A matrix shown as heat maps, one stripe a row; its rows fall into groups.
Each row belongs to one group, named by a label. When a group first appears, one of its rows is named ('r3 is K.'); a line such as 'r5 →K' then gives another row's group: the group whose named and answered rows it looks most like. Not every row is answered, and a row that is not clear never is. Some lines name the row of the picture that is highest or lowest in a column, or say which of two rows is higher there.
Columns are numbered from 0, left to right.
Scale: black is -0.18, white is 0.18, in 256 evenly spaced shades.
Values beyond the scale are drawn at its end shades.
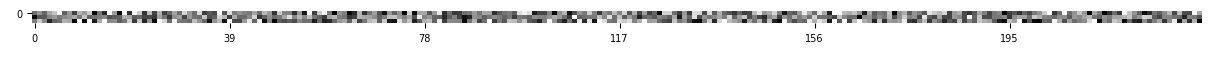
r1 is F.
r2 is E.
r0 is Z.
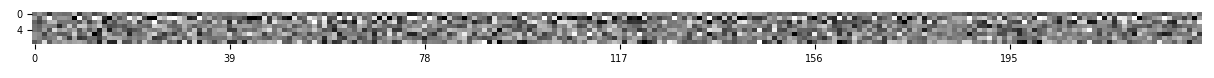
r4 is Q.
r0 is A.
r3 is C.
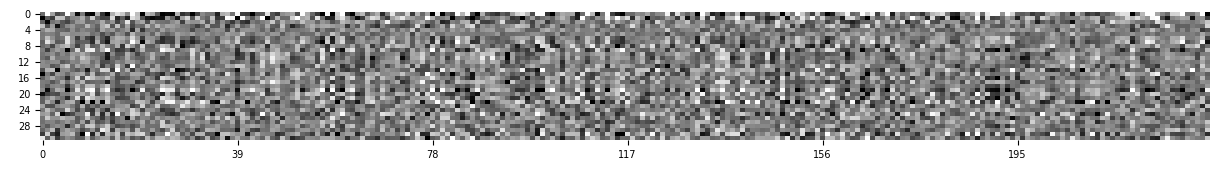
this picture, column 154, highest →1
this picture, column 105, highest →22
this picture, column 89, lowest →22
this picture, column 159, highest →8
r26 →Z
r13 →Z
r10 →Q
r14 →A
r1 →F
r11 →Q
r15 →F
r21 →C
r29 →A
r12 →Q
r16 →C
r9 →C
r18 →C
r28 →C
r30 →E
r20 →F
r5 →Z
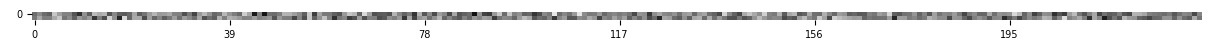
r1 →Z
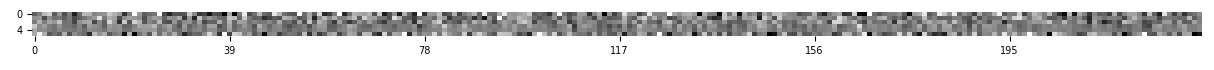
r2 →Z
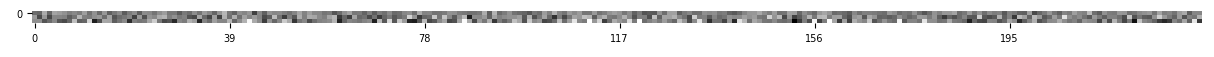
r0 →Q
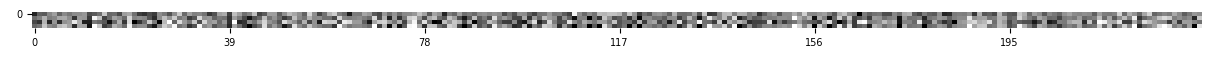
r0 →F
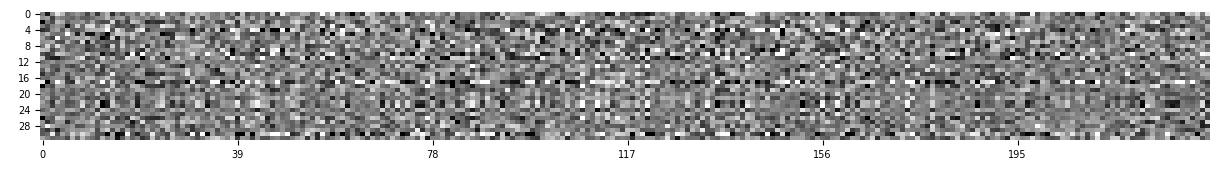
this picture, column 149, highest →17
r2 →F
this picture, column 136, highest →30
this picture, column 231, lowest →30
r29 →F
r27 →C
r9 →Q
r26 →F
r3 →C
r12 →A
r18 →F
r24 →A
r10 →Z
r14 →E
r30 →Q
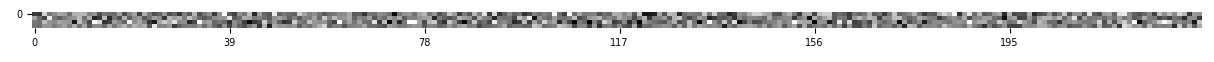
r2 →A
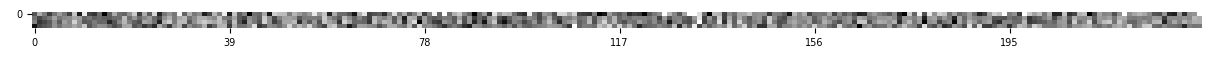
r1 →Z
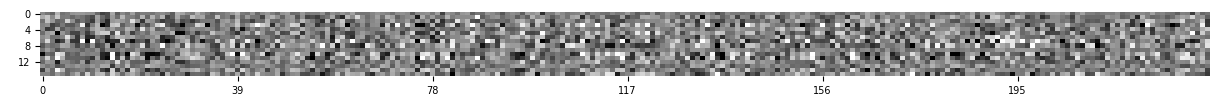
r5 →A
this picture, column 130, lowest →11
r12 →A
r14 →F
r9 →E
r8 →E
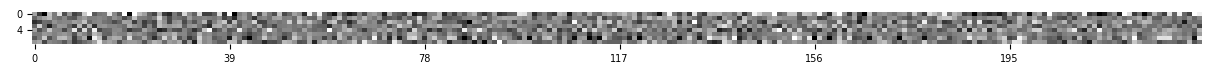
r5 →A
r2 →F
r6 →A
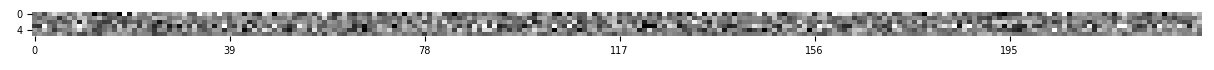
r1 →C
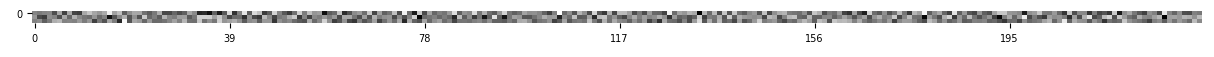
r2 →Z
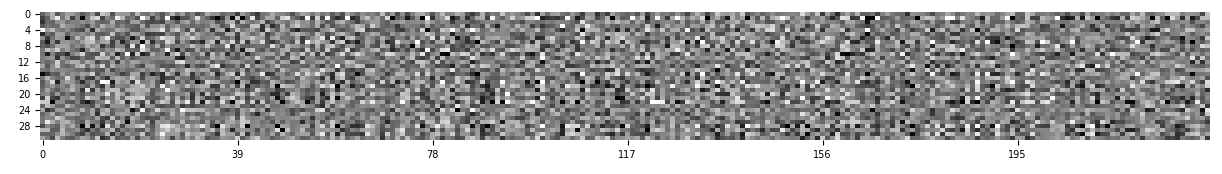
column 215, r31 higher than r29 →Yes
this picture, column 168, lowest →11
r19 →E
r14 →E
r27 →Z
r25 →A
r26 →F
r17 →A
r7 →F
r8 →Z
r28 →E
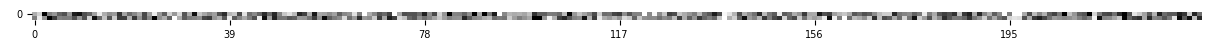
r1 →E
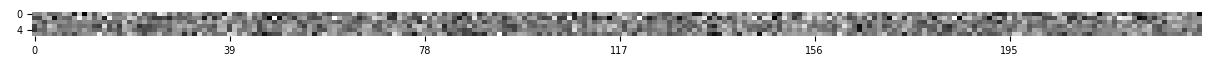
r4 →F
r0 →E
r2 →Z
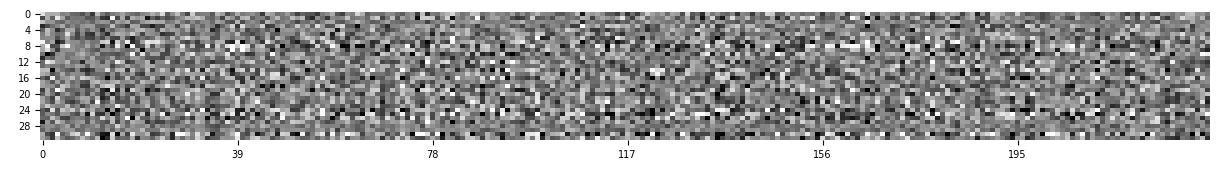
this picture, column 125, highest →26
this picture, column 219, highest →3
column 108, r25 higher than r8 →Yes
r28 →Z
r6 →E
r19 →F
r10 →Z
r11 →F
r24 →Q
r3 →F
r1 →F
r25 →E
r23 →Z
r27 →F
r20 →E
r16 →Q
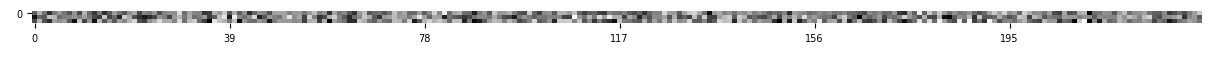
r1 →F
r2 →E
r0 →E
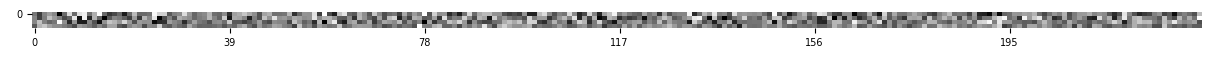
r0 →C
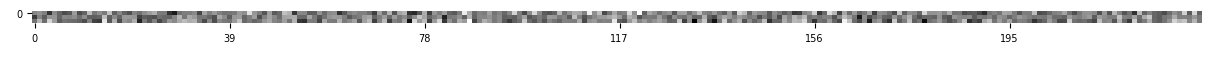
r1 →F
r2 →F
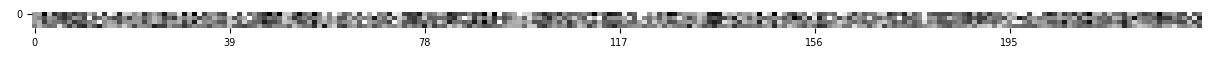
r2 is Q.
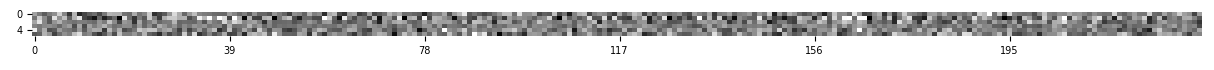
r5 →Q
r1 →Z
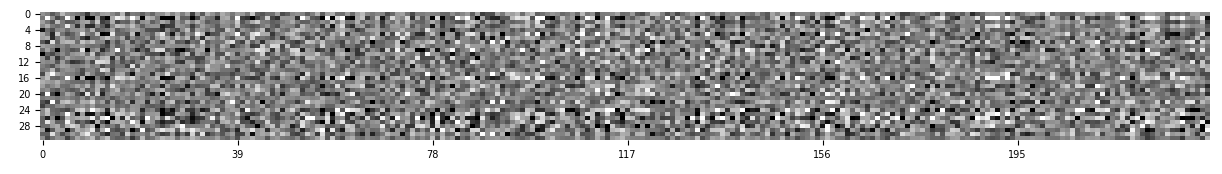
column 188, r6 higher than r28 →No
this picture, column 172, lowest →26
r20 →E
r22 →Q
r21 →E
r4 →F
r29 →C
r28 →A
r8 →Q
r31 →C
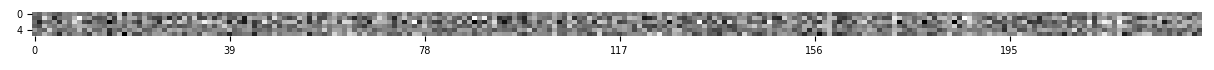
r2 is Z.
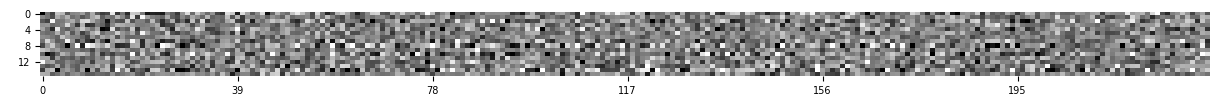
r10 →Z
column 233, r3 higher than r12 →No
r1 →Z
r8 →C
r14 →A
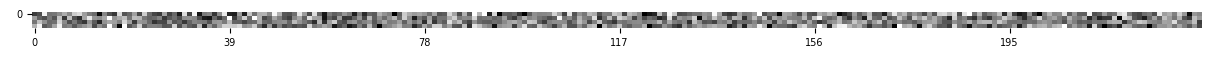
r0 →Q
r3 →Z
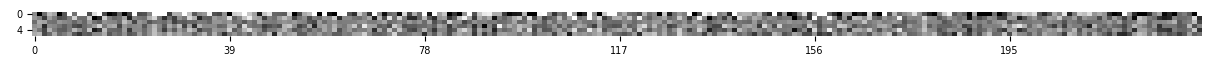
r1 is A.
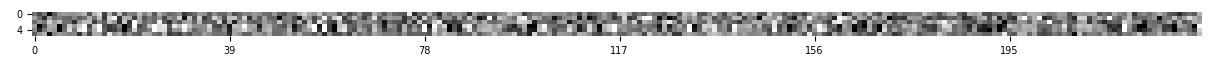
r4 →C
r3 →C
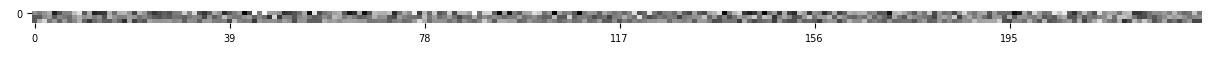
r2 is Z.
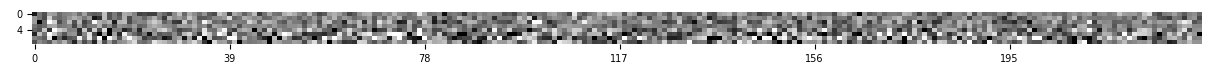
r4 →Q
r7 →E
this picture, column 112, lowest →6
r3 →E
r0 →F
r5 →F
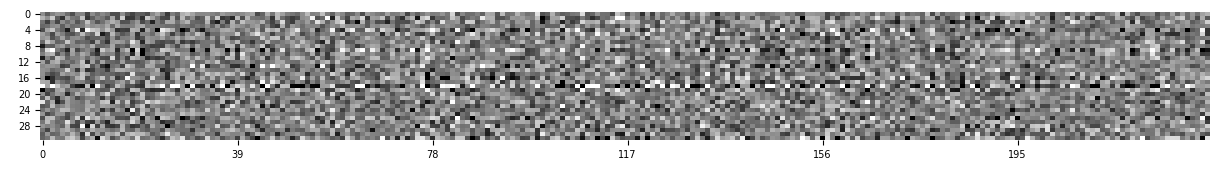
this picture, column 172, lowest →24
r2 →F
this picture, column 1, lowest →16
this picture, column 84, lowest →18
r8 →F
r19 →F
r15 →Z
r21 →E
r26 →C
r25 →C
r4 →C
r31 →A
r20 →C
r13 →Q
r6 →Q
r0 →E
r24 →Z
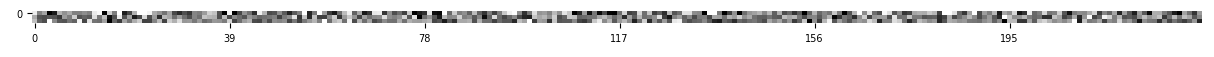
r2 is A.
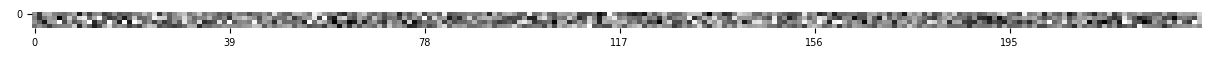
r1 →C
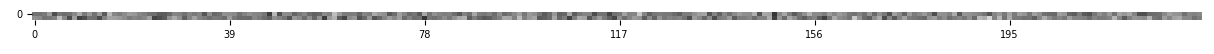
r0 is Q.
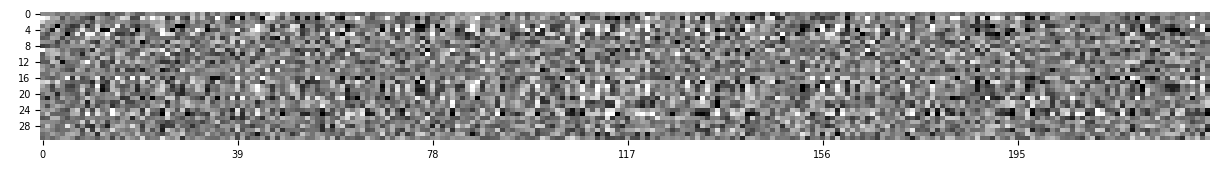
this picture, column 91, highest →25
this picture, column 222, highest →7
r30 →A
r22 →E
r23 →E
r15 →Q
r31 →E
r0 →Q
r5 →C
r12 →Q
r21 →F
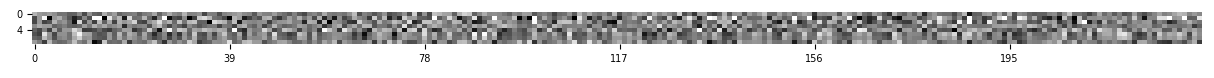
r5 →Q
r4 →Z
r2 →E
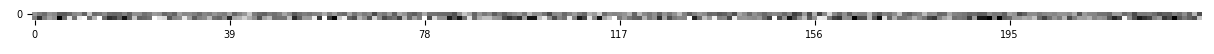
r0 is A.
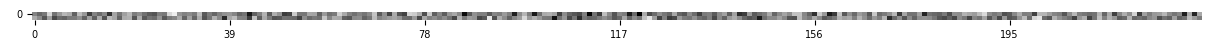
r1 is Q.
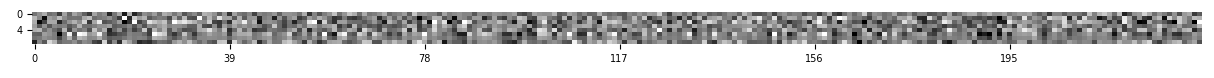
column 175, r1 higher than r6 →Yes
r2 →C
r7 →F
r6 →C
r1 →Z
